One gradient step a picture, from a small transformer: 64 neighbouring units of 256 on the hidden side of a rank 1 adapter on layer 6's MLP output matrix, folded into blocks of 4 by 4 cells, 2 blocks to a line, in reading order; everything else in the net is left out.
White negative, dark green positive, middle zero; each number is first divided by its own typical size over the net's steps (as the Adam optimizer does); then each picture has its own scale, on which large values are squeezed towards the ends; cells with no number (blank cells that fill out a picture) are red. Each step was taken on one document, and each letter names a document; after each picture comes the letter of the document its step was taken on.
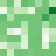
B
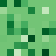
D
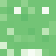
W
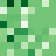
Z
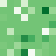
W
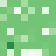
W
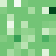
D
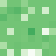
W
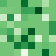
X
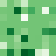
W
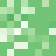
Z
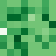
X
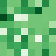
X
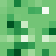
D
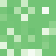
W
